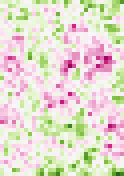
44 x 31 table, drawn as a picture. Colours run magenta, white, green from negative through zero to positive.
No regular stripes run through it. There is no seam. Neither half mirrors the other. No single row or column stands out from its neighbours. The histogram is bell-shaped. The field is mottled with small blotches.
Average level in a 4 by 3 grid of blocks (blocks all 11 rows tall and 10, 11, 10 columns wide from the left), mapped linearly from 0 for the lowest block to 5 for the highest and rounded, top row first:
4 3 5 / 1 2 0 / 2 3 1 / 3 5 4
